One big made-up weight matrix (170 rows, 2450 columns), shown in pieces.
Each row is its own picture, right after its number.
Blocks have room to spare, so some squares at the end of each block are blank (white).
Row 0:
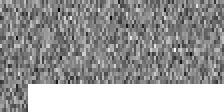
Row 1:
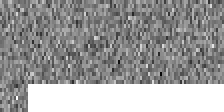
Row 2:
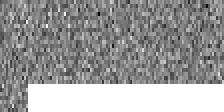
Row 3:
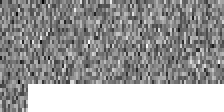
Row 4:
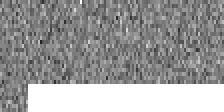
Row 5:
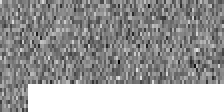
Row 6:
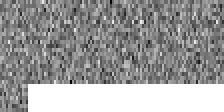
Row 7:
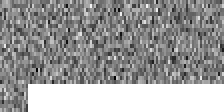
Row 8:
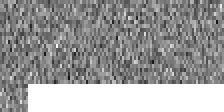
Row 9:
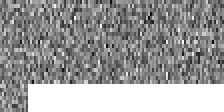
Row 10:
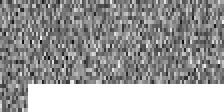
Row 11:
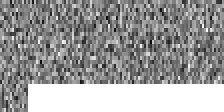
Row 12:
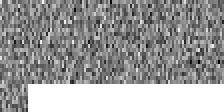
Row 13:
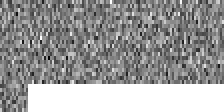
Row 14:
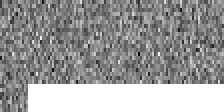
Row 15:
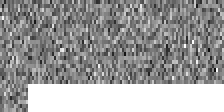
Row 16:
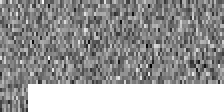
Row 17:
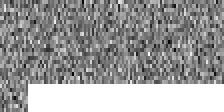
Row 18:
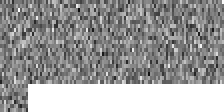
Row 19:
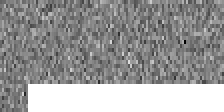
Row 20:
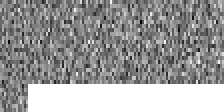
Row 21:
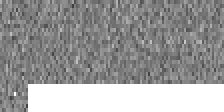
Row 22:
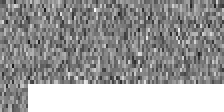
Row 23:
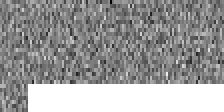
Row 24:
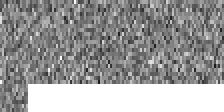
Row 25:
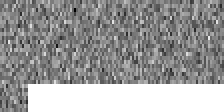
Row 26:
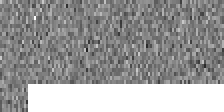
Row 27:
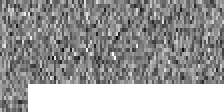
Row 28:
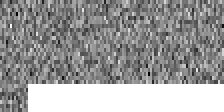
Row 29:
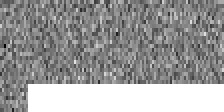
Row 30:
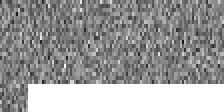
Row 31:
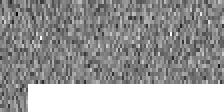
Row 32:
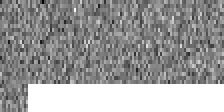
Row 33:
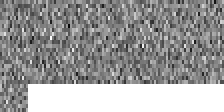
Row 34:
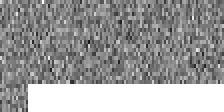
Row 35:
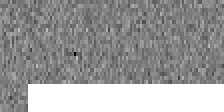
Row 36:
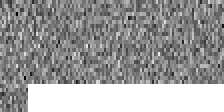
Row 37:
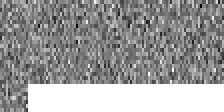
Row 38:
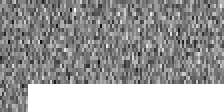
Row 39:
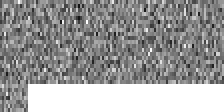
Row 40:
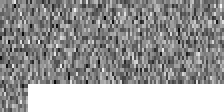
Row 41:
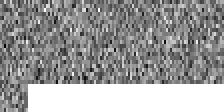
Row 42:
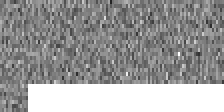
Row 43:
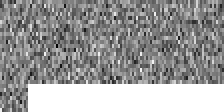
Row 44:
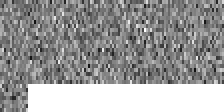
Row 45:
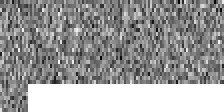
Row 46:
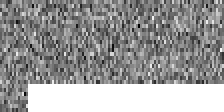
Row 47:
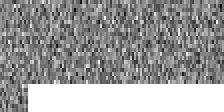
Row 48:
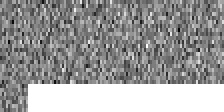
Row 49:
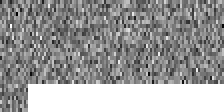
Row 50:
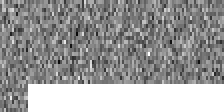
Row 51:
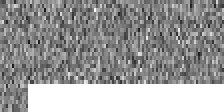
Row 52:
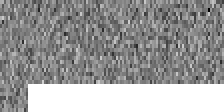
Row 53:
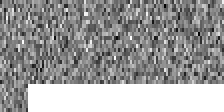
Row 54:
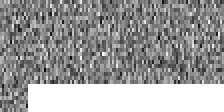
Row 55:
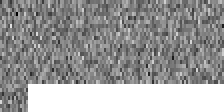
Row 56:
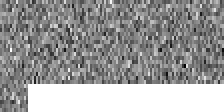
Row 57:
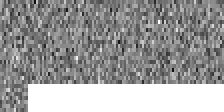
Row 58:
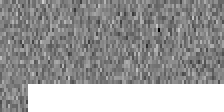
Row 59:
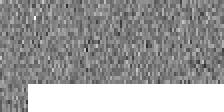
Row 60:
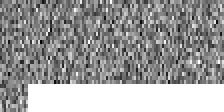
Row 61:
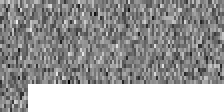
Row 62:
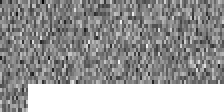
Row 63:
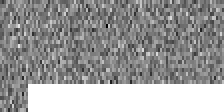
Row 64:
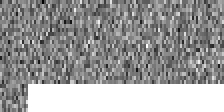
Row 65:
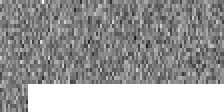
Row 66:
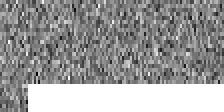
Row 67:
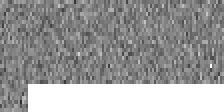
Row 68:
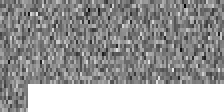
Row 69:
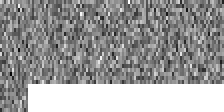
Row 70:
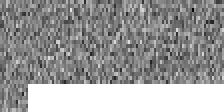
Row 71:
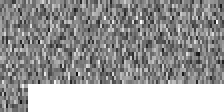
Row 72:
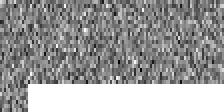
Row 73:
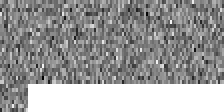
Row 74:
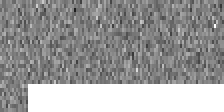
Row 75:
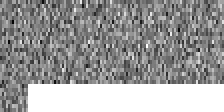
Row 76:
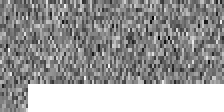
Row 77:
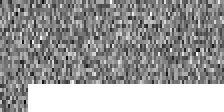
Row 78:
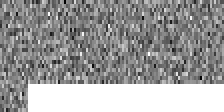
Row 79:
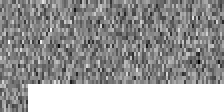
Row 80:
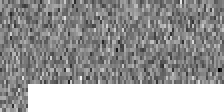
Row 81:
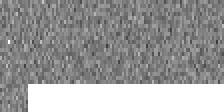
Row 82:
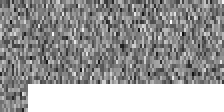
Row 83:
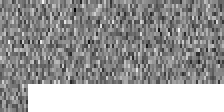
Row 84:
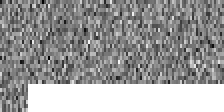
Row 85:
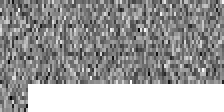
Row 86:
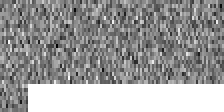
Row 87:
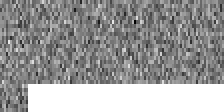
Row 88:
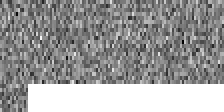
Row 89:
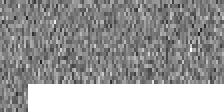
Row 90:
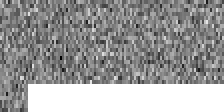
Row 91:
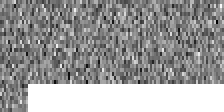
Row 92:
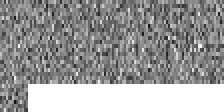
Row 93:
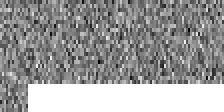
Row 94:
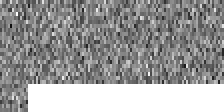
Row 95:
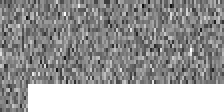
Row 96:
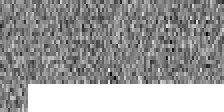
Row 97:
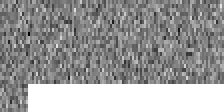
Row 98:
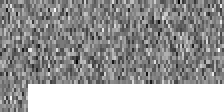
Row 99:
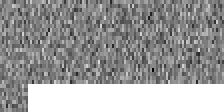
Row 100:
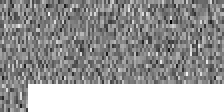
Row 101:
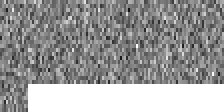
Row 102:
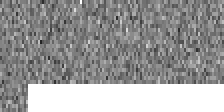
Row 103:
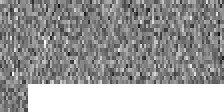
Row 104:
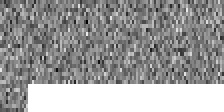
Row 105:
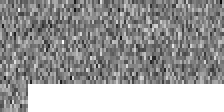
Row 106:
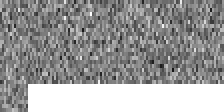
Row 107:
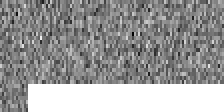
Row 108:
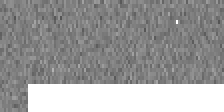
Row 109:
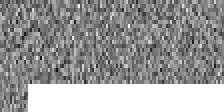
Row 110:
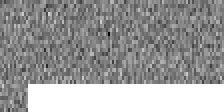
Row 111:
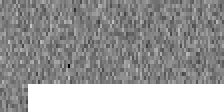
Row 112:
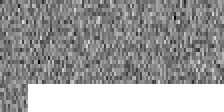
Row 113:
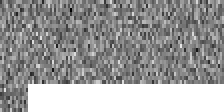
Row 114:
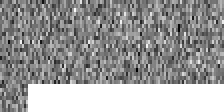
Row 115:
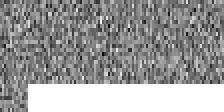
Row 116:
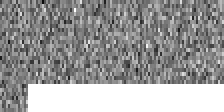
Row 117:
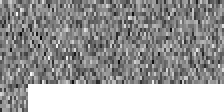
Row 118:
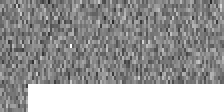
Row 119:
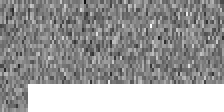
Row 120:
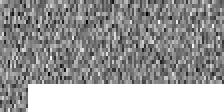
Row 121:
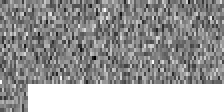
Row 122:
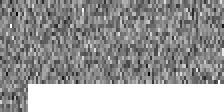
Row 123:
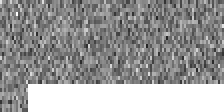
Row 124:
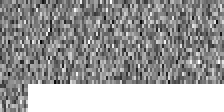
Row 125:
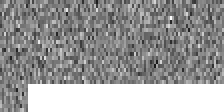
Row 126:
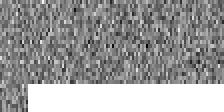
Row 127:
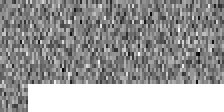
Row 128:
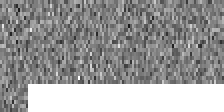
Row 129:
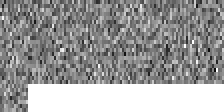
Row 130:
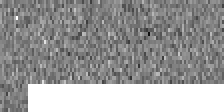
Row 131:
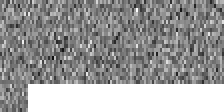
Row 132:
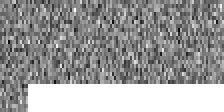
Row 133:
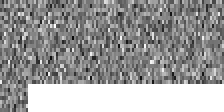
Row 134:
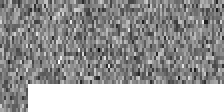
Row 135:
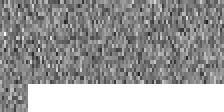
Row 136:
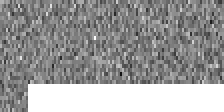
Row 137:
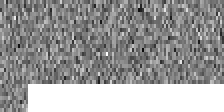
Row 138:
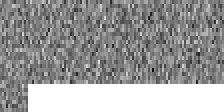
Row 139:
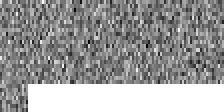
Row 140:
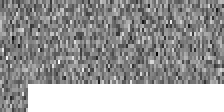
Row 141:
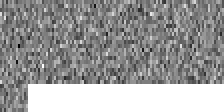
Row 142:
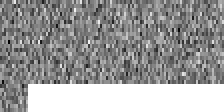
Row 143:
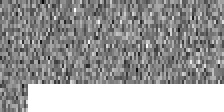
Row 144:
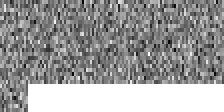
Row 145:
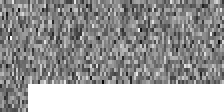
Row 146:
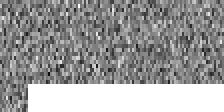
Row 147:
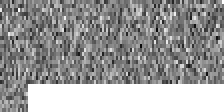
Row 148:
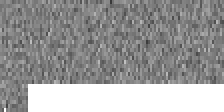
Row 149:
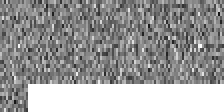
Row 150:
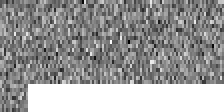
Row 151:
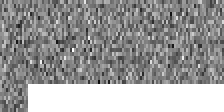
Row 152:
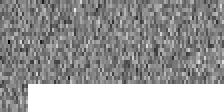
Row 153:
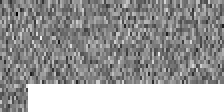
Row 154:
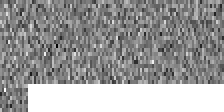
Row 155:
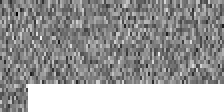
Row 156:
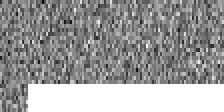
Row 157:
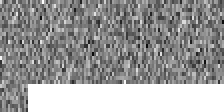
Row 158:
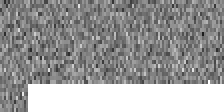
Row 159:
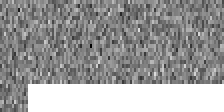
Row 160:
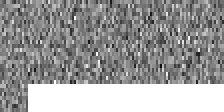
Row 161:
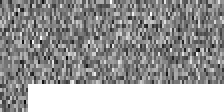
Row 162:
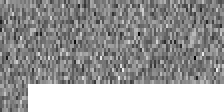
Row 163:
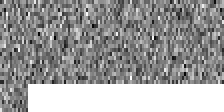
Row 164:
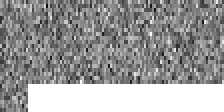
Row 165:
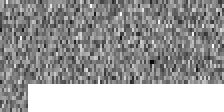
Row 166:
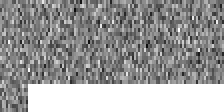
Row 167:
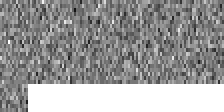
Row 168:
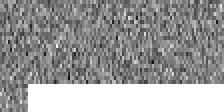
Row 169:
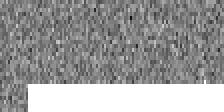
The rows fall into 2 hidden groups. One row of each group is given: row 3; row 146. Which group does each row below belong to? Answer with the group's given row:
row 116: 3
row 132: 3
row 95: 146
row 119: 146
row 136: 146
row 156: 3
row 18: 146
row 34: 3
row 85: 146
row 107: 3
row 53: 146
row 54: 146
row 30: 3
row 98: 146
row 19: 146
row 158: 146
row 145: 146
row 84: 3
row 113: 3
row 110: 146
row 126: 3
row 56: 3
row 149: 146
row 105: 146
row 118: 3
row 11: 146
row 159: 146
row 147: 146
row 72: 3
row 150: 146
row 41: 146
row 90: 146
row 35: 146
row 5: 3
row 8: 3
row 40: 3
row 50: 146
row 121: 146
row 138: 3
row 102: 3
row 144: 146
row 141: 146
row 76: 146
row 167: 3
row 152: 3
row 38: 3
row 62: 3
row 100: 146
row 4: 3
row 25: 3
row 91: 3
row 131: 146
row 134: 146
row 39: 146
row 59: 3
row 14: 3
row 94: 3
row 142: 3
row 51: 3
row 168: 3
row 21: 146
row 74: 3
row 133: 146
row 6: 3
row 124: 3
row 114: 3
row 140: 146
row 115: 146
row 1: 3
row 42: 3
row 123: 3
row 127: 3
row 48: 3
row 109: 146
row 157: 3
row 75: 3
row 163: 146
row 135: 146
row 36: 3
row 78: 146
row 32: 3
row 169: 146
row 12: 3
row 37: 146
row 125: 146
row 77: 3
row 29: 146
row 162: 146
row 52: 146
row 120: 146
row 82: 146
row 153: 3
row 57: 146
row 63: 146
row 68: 146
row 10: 3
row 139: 3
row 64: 3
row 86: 3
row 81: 3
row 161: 3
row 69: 146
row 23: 3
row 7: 146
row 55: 3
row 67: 146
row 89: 146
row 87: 3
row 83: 3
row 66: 3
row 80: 146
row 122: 3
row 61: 146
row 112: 3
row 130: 146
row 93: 146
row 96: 146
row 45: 146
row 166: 3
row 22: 3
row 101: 146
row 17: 146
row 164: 146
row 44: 146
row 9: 3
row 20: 3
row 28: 3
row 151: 146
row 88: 3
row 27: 146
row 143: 3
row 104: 146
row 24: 146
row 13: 3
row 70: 146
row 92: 146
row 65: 3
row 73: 146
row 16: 3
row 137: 146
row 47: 3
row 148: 3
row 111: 3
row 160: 3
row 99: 3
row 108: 146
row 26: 3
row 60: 3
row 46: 146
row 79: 3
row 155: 3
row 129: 146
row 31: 3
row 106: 146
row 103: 146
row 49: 3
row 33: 146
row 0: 146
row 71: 3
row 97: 3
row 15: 146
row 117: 3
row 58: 3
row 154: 3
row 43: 3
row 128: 146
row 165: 146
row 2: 146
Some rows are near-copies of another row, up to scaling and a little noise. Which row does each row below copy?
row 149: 92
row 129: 15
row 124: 60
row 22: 51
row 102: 4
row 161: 77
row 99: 138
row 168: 8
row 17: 144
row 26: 59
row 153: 155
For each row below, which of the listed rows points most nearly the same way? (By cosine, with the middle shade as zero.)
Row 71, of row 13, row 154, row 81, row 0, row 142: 154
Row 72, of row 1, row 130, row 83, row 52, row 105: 1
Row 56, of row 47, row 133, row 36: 47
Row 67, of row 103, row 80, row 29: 80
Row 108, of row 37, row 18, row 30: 37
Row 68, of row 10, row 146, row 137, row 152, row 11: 146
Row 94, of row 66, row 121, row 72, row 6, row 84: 66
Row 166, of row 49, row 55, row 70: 70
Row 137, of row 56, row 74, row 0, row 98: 98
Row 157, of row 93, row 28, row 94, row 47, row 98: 47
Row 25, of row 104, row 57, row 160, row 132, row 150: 160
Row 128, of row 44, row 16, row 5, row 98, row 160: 98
